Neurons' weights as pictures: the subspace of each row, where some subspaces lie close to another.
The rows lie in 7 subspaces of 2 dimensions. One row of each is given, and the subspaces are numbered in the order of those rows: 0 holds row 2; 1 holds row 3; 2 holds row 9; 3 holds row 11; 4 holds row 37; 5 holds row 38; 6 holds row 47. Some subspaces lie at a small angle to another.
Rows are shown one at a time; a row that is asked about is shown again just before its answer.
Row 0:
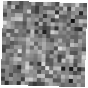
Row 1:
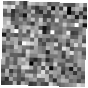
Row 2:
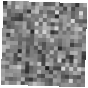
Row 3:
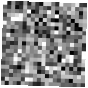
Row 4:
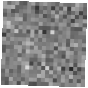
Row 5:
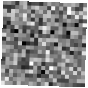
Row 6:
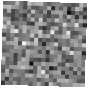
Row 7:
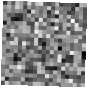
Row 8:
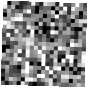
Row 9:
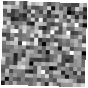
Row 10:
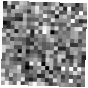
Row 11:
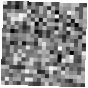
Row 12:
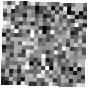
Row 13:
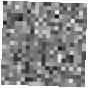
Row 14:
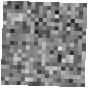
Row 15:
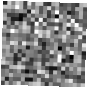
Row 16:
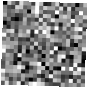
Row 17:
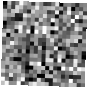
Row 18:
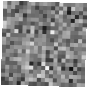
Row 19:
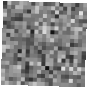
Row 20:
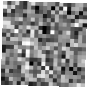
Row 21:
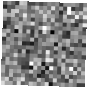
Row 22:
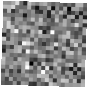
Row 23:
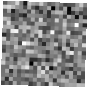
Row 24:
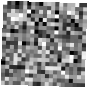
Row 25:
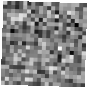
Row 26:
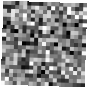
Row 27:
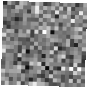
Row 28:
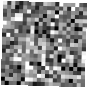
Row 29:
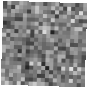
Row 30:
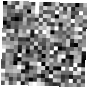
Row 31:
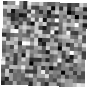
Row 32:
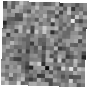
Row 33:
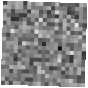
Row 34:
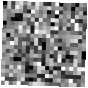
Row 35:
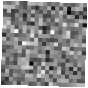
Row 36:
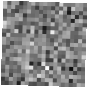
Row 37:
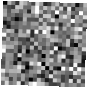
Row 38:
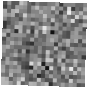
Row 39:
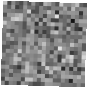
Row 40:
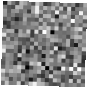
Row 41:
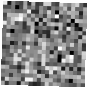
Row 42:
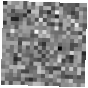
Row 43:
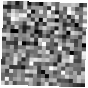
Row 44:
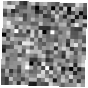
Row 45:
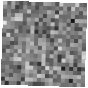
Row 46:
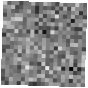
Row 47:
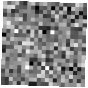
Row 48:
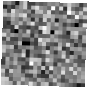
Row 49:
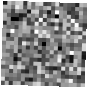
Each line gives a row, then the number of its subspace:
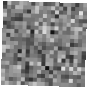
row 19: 0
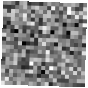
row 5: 2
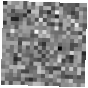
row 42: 4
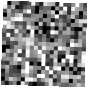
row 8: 0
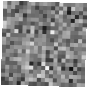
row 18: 5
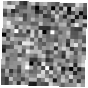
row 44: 6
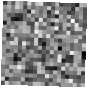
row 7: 2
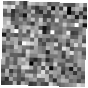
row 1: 1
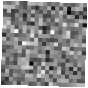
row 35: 2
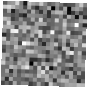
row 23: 6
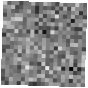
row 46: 6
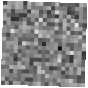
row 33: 6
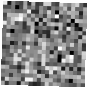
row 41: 3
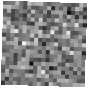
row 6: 2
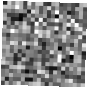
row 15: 3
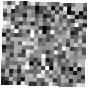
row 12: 3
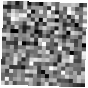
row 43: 1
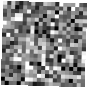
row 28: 2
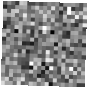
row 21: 5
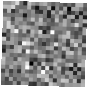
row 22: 4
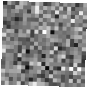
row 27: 4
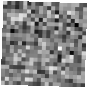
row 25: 3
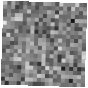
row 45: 2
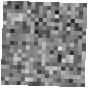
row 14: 3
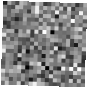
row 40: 4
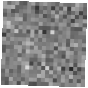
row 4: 6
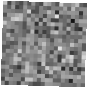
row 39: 1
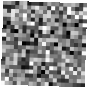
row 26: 2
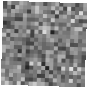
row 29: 1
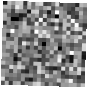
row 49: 6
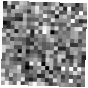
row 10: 1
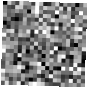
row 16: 4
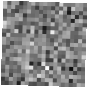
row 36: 5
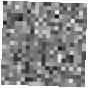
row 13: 3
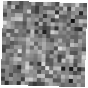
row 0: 1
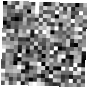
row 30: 4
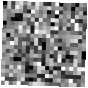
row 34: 5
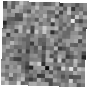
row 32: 5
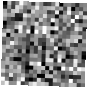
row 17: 5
